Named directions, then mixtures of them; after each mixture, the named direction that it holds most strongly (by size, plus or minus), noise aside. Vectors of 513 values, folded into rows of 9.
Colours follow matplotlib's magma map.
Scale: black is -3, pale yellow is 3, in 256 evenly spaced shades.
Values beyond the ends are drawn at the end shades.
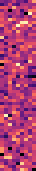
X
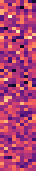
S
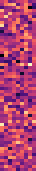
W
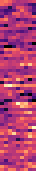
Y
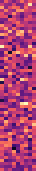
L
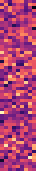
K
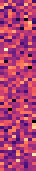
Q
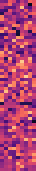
S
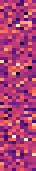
Q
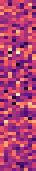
L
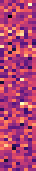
L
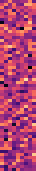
Q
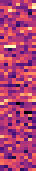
Y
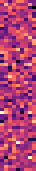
K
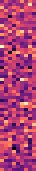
L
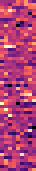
Y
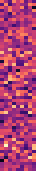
K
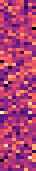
K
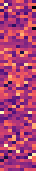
K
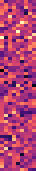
S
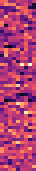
W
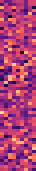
K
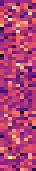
X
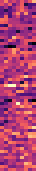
Y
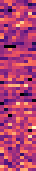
Y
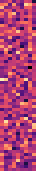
Q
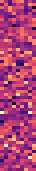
K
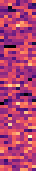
Y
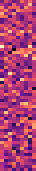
L
